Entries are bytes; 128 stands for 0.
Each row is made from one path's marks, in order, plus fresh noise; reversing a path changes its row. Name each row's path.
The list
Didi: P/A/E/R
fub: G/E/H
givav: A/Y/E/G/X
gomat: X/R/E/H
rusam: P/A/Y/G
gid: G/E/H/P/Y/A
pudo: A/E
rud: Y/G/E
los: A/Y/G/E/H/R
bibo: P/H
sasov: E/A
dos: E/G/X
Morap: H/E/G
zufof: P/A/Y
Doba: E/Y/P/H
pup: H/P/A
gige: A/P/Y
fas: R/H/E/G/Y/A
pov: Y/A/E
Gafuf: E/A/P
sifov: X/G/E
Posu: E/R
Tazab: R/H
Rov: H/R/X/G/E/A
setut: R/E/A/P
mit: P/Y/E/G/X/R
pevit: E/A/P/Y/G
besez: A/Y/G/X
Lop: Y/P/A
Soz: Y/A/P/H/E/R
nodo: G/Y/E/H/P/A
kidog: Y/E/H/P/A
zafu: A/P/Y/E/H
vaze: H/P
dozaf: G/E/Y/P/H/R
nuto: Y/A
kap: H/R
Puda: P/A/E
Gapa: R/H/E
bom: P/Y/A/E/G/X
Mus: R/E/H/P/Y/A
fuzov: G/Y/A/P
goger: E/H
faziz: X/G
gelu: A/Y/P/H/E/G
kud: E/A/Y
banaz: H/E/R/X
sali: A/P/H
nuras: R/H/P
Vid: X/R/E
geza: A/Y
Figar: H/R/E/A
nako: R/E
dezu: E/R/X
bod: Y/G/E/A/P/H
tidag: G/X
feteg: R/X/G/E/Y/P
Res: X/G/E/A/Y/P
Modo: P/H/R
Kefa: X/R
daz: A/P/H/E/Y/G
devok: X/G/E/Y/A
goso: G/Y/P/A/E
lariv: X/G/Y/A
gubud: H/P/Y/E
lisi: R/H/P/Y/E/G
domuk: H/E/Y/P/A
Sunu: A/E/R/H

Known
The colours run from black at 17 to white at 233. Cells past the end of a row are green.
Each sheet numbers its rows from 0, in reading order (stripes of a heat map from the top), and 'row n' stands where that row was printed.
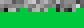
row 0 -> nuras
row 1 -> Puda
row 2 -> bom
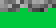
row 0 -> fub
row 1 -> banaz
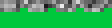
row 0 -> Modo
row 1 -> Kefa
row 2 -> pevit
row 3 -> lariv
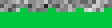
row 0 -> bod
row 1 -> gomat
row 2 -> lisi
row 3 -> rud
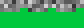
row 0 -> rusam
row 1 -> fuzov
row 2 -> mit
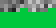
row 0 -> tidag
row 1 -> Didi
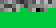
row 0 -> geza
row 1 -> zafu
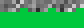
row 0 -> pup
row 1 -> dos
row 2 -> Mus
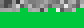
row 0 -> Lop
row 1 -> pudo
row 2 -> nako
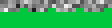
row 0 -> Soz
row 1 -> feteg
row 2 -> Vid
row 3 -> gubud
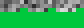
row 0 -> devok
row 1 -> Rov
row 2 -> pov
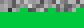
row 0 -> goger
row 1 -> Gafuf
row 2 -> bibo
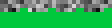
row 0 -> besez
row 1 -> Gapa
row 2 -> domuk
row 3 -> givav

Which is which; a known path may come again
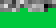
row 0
pevit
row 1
Kefa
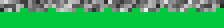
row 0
zufof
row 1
gid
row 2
sifov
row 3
sali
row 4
lariv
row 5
Soz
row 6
sasov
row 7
kud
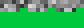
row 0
faziz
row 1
Posu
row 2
vaze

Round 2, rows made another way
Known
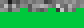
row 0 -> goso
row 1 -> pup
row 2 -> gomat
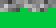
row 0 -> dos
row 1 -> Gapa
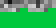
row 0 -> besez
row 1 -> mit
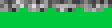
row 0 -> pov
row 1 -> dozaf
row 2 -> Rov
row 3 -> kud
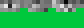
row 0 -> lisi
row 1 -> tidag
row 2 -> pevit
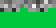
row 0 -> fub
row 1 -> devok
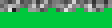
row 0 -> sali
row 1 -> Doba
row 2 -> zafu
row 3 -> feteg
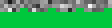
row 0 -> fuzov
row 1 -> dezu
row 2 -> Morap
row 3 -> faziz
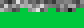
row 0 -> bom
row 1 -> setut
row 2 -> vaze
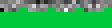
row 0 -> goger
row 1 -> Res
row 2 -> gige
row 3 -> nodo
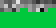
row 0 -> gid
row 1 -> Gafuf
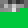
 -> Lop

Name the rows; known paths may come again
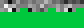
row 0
daz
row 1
goger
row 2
Gafuf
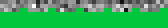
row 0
Gapa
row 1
rud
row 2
dezu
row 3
los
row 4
bod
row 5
lariv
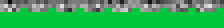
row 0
pevit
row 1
domuk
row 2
sifov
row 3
sasov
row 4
givav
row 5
Res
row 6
nuras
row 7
Figar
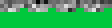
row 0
geza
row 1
rusam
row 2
Modo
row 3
setut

